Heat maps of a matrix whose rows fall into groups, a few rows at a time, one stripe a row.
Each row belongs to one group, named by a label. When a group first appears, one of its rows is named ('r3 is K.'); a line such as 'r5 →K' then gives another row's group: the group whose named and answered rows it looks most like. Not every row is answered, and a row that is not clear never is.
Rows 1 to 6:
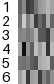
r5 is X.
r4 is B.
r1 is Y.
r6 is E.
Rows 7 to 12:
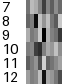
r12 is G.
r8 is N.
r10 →Y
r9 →G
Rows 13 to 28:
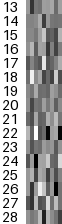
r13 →B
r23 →B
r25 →E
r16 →E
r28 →G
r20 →B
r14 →G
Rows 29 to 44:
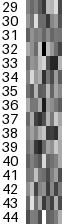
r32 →G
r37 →Y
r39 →Y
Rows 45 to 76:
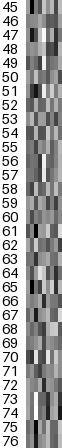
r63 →N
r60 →B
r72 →G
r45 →B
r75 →N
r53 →E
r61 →N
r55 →N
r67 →N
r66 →G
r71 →Y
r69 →G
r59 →E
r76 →N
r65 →B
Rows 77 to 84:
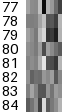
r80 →G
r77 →G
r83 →Y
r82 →B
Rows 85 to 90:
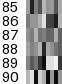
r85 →B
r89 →X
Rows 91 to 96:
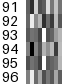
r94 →B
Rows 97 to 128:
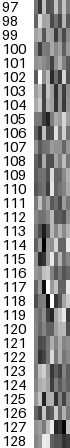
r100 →B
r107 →B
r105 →Y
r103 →E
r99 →E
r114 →N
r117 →N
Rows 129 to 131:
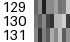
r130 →X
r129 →N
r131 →B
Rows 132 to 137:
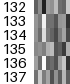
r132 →N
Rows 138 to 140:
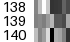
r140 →G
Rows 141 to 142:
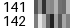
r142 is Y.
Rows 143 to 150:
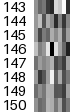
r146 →G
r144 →E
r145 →B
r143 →X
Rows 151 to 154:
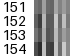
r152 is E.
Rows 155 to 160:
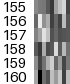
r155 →X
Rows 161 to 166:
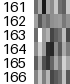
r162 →B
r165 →Y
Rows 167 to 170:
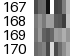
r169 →Y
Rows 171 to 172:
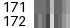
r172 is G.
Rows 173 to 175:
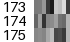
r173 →X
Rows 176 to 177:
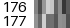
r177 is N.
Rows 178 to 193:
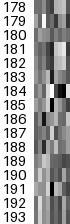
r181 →X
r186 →N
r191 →G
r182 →X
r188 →N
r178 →X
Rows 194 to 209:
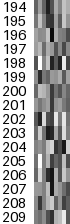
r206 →Y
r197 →E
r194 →Y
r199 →B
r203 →Y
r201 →G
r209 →X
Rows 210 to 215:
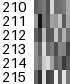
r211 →B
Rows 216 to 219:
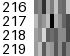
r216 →N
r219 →E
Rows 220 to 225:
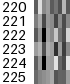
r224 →N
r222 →N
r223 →E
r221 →E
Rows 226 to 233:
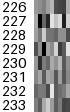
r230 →B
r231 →E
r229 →N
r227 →B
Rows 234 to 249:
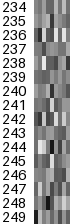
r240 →G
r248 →Y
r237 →N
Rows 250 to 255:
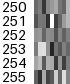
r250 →N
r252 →E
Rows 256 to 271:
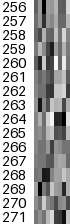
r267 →X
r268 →Y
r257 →N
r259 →Y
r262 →X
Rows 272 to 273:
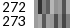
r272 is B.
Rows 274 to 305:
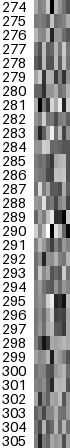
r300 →X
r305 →B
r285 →X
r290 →G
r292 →N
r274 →G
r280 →N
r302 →B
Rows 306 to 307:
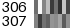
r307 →B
